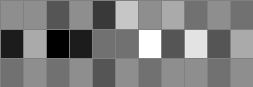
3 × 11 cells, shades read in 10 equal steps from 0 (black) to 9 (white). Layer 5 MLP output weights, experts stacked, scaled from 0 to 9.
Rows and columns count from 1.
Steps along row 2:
up down up up same up down up down up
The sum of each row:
51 45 49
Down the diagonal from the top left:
5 6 4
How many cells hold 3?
4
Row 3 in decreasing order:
5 5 5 5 5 5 4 4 4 4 3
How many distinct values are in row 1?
6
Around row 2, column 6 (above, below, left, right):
7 5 4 9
